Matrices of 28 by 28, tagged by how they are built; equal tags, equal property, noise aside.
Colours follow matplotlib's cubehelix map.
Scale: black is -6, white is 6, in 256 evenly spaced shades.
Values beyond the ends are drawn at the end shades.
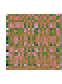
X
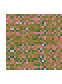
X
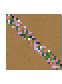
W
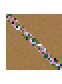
W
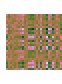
X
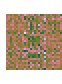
X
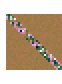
W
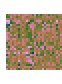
X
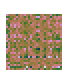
X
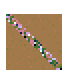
W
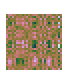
X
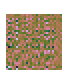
X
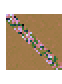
W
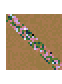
W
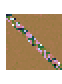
W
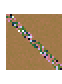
W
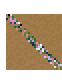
W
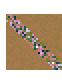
W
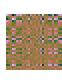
X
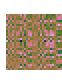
X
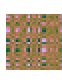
X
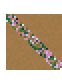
W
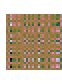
X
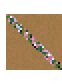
W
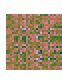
X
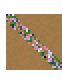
W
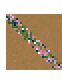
W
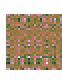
X
